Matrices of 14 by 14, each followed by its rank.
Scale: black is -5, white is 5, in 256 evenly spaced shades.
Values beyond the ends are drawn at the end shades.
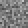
full rank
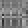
two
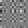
one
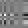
one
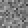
full rank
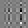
one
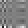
one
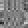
two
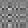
one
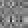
two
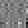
two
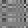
one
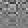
two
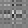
one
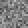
full rank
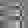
one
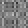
two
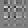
one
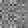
two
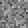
full rank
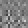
two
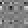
two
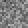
full rank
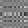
one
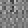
two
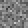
full rank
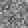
full rank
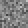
full rank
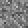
full rank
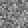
full rank
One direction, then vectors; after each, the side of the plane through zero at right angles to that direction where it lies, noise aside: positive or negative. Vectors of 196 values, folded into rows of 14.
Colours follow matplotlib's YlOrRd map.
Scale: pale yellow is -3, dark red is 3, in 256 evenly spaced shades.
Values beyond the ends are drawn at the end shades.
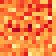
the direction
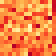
negative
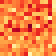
positive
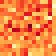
positive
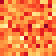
positive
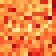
negative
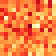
positive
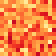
negative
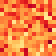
positive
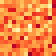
negative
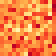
negative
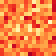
negative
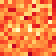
negative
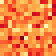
negative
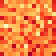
negative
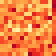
negative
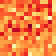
positive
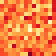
negative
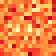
negative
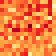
positive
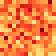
positive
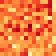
positive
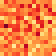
positive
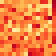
negative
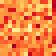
negative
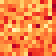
negative
